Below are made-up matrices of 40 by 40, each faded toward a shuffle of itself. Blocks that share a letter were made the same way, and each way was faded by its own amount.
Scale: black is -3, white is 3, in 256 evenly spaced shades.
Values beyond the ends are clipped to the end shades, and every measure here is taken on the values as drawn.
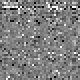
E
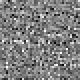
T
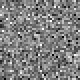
T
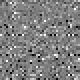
E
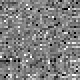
E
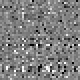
E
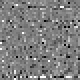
E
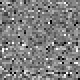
E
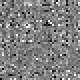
E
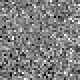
T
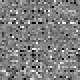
E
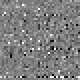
E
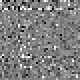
E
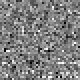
T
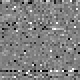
E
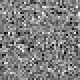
T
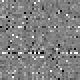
E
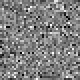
T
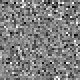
T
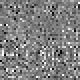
E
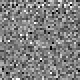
T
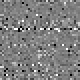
E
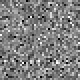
T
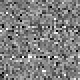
T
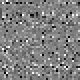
E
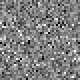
T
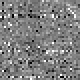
E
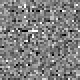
T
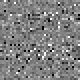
E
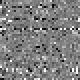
E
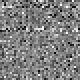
T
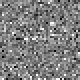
T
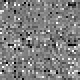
E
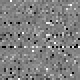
E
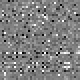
E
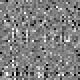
E
